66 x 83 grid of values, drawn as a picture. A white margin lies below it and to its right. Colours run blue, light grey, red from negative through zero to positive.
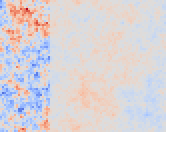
The distribution is heavy-tailed on both sides. On average the colour sits 50% of the way up the scale. No regular stripes run through it. The texture is blotchy. A vertical seam about 30% of the way across splits the table, and the right part is calmer. Neither half mirrors the other.
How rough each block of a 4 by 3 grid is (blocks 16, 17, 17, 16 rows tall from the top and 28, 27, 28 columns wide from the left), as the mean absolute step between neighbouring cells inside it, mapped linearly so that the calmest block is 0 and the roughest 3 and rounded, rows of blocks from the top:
300 | 300 | 300 | 300
